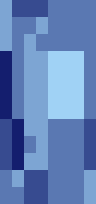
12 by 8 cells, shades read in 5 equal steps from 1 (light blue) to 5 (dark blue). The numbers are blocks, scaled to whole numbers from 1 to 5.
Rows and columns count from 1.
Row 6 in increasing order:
1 1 1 2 2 3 3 5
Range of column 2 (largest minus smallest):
3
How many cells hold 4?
13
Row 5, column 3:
2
